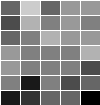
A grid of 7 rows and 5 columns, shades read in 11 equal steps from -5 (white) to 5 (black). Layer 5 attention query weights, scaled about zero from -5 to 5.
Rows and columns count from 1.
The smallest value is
-3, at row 1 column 2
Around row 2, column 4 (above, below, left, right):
-1 -1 0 0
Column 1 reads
1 2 1 -1 -1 0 4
